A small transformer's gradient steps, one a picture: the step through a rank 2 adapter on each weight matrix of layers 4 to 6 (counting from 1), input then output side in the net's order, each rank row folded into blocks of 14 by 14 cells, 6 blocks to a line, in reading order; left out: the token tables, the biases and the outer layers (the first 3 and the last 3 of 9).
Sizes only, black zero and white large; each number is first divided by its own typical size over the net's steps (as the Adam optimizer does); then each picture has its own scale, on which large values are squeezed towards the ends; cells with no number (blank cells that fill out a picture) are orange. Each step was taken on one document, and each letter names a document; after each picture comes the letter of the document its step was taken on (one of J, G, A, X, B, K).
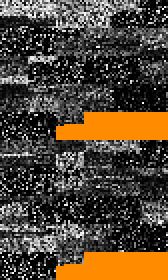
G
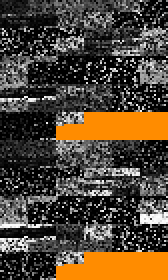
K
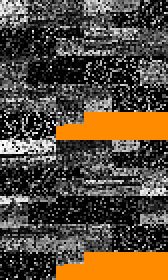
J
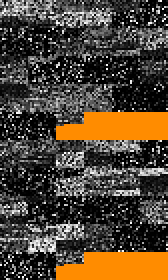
G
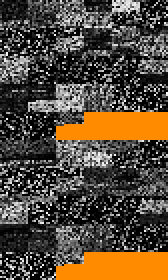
K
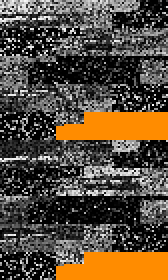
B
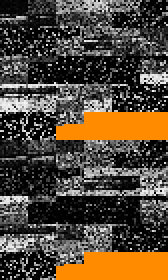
B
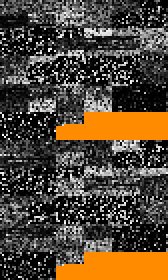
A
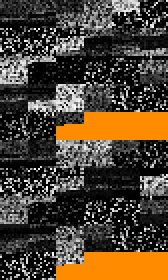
B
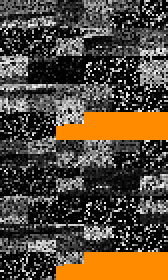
B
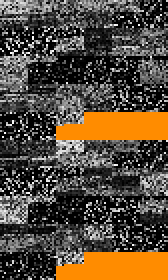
B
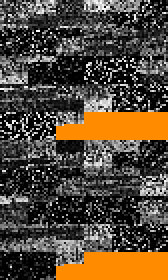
J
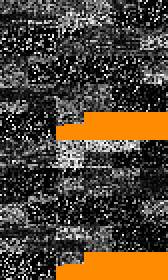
G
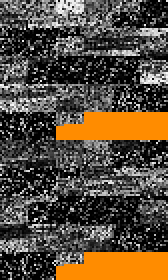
K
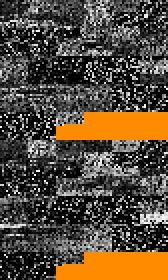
J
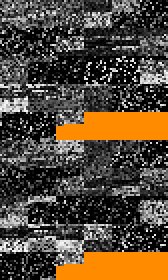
K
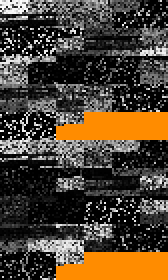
B
